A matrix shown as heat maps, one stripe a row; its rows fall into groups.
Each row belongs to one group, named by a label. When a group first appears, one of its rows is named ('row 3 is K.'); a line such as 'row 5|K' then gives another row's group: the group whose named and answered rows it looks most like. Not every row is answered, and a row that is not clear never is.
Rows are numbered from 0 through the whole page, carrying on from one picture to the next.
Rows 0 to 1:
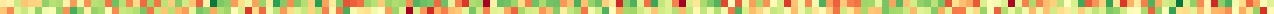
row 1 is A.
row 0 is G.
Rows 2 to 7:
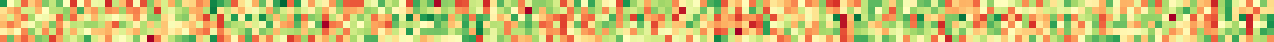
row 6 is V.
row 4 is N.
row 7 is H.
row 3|G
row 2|G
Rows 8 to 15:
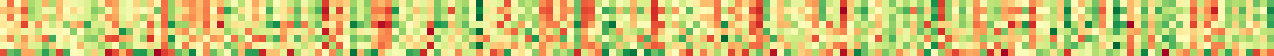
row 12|A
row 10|V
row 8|V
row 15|H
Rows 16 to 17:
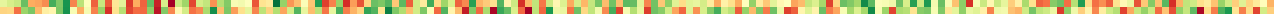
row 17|G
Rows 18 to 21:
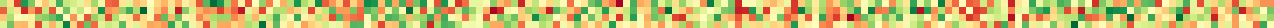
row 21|N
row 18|G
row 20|G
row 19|H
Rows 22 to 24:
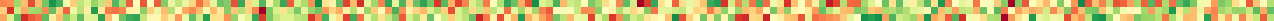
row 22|G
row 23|V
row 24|H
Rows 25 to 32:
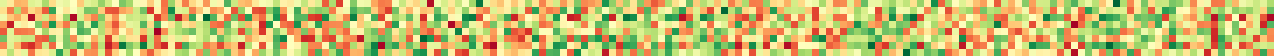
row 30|G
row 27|H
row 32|G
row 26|V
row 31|H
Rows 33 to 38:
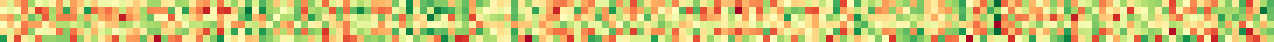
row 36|H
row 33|N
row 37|N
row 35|V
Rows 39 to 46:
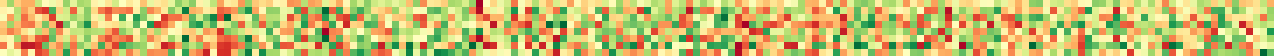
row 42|H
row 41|H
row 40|V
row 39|H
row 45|H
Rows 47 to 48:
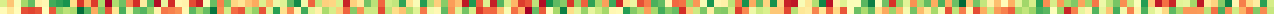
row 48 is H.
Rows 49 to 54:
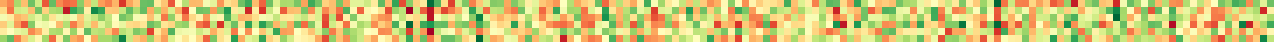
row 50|A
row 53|A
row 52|N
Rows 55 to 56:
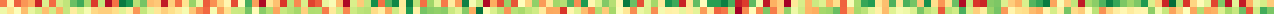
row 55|H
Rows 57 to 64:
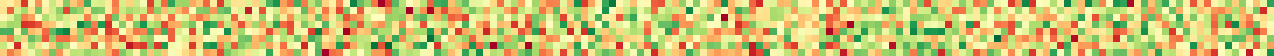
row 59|G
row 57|N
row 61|G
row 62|V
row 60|H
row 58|A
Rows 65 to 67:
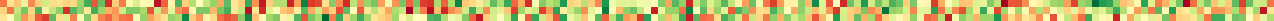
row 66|A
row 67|V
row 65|H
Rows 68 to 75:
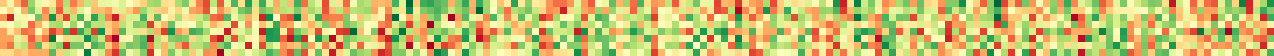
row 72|H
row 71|A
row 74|A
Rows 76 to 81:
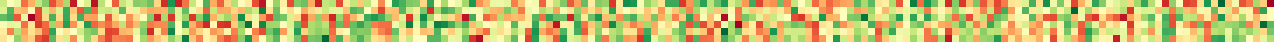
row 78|G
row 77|N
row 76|H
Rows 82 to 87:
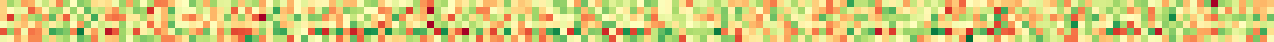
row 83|A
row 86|G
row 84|V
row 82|H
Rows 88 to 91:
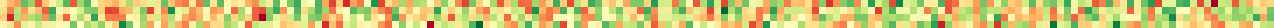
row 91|A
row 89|V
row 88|G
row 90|V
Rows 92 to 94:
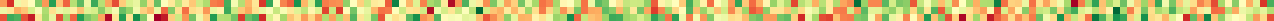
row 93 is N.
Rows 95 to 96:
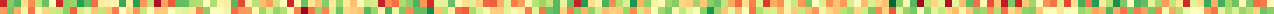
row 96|G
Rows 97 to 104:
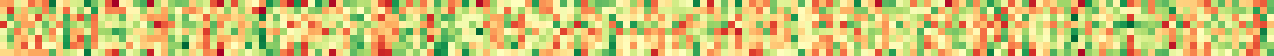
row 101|N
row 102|N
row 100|H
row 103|N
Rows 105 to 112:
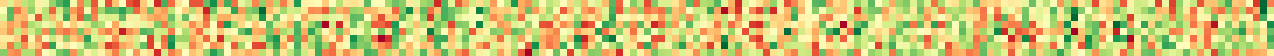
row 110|N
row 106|N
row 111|V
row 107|N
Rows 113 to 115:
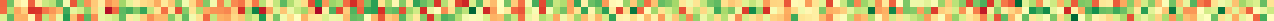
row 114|H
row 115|N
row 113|G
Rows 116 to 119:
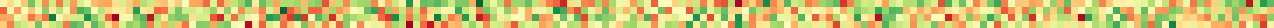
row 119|A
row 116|V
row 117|H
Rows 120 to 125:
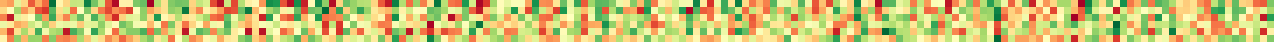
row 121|V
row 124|A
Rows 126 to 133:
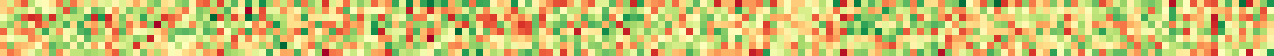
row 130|H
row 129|G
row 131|A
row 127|A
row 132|G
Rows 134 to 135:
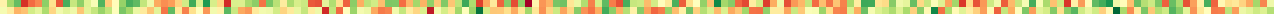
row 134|H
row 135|N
